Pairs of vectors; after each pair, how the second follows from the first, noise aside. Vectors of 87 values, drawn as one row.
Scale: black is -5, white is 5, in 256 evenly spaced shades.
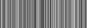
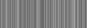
shrunk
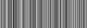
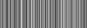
shuffled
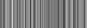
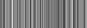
copied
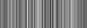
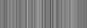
shrunk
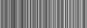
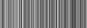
reversed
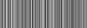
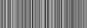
copied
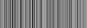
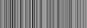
copied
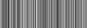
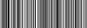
scaled up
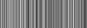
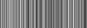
copied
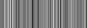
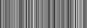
reversed
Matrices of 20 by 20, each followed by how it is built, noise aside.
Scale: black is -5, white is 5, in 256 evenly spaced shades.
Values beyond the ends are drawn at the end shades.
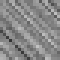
Toeplitz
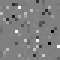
sparse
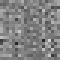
low rank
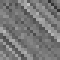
Toeplitz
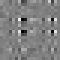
low rank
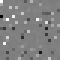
sparse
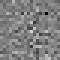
low rank
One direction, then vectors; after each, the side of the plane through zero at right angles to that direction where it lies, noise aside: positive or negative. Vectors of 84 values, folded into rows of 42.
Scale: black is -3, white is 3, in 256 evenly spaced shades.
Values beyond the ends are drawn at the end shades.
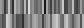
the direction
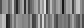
negative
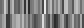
negative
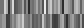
negative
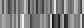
negative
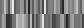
negative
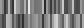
positive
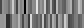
negative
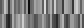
negative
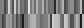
positive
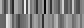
positive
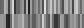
negative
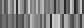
positive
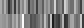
negative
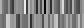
positive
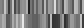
negative
